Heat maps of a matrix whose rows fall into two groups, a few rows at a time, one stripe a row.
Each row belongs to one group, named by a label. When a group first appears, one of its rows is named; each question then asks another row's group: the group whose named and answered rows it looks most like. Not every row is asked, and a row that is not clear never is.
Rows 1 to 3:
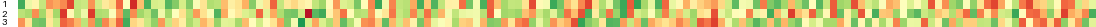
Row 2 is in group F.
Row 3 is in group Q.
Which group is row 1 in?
F
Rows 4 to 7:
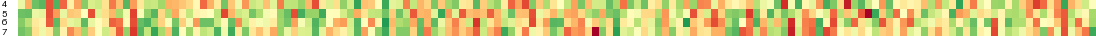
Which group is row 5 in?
F
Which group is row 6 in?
F
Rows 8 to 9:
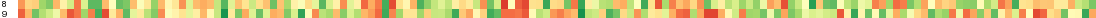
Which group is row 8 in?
Q
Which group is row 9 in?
Q
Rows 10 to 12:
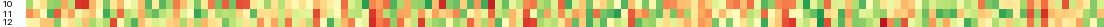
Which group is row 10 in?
Q
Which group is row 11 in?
Q
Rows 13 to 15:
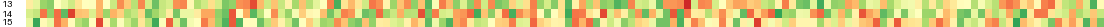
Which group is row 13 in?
Q
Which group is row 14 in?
F
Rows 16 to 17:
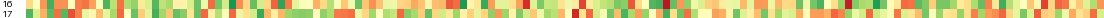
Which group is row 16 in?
Q
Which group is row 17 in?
F
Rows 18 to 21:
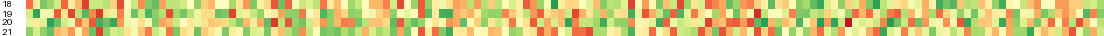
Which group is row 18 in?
Q
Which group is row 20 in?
Q
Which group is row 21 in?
F
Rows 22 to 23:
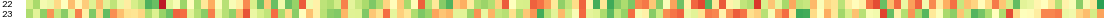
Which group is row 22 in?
F
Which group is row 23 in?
Q
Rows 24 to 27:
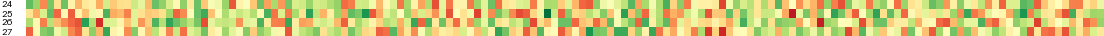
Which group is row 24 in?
F
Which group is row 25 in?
Q
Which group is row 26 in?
F
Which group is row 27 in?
Q
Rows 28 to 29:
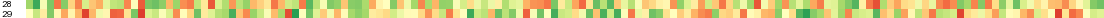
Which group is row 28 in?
F
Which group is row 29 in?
Q
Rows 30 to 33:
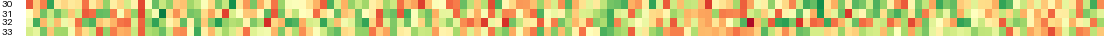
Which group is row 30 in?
Q
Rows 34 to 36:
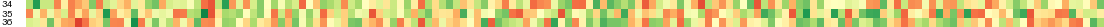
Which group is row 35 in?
Q
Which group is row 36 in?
Q
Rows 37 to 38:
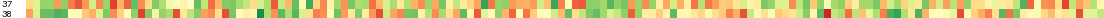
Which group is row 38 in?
Q
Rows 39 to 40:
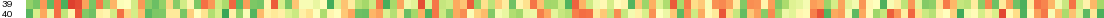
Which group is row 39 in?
F
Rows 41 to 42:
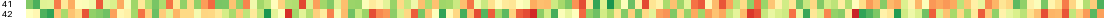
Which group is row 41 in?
F
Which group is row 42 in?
Q
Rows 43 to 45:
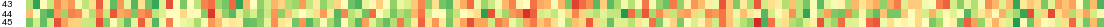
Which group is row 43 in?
F
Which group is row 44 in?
Q
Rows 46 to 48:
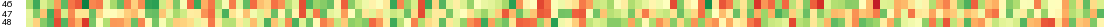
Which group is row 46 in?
F
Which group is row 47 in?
F
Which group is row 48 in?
Q
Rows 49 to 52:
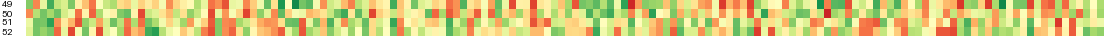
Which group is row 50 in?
Q
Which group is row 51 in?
F
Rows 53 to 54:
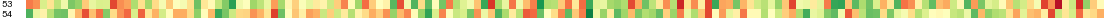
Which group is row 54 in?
Q
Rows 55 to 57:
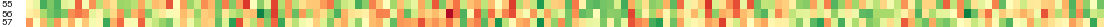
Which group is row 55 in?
Q
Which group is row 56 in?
Q
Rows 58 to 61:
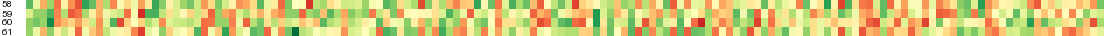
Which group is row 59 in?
F
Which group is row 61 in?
F
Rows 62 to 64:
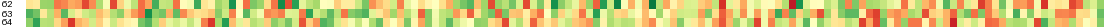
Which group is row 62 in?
Q
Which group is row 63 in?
F
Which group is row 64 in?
F
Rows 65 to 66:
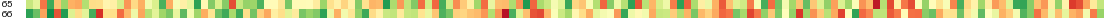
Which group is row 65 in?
F
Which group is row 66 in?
F
